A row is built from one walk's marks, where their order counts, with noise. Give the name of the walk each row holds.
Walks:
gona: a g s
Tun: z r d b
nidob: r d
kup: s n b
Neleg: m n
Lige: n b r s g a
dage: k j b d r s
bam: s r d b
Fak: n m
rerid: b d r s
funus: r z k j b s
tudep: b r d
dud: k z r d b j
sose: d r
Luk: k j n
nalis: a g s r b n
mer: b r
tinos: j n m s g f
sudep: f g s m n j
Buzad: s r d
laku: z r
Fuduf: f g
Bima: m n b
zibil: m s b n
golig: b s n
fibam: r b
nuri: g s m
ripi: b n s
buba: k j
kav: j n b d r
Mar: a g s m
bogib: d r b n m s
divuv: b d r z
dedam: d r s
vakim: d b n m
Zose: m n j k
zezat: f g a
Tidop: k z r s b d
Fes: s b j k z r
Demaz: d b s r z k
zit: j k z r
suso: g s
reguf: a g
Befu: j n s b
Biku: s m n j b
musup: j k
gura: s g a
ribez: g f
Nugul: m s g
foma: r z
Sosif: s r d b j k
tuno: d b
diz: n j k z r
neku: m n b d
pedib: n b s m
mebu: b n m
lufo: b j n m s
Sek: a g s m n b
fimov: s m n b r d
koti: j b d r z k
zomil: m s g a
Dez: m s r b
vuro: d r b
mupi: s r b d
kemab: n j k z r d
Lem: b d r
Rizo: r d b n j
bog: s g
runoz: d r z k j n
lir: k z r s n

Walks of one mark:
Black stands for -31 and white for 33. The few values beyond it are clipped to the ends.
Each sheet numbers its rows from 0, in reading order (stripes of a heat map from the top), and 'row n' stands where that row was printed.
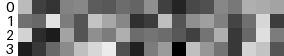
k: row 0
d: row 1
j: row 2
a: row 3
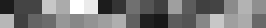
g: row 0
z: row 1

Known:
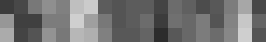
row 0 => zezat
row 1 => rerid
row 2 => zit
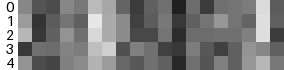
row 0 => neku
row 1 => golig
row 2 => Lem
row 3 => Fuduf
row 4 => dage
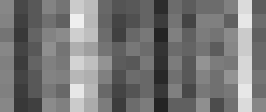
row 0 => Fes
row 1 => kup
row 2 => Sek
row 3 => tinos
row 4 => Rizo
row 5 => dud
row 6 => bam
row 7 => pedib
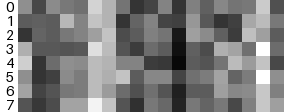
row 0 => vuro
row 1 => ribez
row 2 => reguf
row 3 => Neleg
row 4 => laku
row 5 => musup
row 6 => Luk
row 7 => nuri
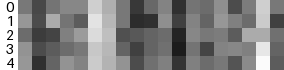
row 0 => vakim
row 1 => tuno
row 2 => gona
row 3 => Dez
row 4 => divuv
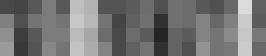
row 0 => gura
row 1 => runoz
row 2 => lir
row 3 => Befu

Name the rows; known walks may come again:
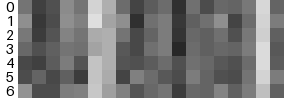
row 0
fimov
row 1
mebu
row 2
Lige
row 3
zomil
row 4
gura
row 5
bog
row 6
lufo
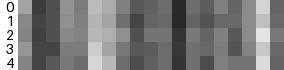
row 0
kav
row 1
Tidop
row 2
koti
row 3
rerid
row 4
Biku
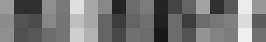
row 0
Fak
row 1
neku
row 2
zibil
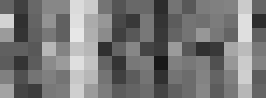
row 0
sudep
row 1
mer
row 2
golig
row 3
ribez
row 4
Mar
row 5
runoz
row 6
ripi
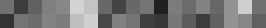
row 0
nalis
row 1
Fuduf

